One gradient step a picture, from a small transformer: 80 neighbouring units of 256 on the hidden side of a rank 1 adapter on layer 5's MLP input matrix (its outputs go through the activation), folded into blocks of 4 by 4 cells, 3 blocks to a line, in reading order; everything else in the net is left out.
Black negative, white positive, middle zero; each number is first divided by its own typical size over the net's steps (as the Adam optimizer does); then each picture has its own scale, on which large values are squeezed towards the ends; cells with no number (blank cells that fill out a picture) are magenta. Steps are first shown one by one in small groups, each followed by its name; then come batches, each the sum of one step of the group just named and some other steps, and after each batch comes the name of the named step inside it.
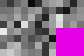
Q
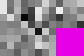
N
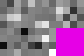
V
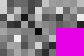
N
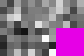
V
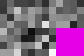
Q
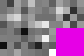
V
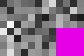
Q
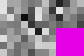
N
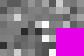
V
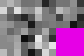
N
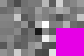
N
